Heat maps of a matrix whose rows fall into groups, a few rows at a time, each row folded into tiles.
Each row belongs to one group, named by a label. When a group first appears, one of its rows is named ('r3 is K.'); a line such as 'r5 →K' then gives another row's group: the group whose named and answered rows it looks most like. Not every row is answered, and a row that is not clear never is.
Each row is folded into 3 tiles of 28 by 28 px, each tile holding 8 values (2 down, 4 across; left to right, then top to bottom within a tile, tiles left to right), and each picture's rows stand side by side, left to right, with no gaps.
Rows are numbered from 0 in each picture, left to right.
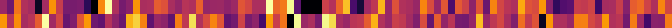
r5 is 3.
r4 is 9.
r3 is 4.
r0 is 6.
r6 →4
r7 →6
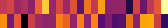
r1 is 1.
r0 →3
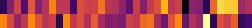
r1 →1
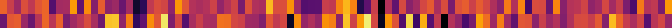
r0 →3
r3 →4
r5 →3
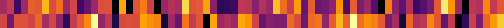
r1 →1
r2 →4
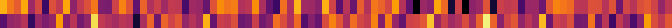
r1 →9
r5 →1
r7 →3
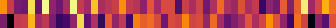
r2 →6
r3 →6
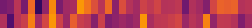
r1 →3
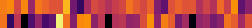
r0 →3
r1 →3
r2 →3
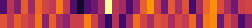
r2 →9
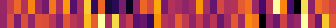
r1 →6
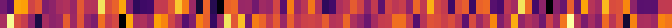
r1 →4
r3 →1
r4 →1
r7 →4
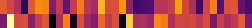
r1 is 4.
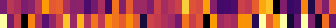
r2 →4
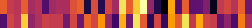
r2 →6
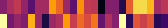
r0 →3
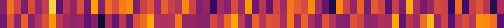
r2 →1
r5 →1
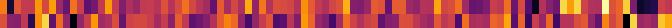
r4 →9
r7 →4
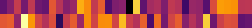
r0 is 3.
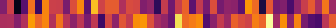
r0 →9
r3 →6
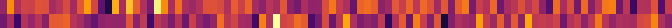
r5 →3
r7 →1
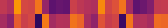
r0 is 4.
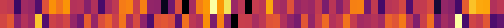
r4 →1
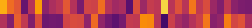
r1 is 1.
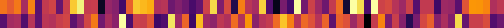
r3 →9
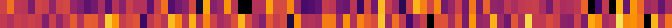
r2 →1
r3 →4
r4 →9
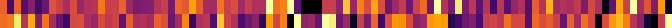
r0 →6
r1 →4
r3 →4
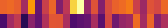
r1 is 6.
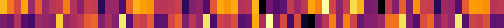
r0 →3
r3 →6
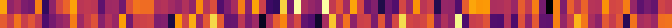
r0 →6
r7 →4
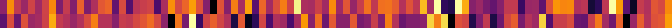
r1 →1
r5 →9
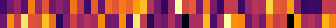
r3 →4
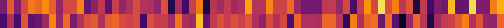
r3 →4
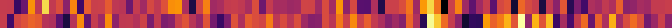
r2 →9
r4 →6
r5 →9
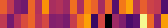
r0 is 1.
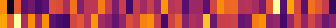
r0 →6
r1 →1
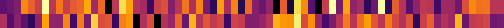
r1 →9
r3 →9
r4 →9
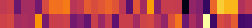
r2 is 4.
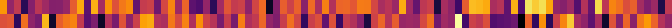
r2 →6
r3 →9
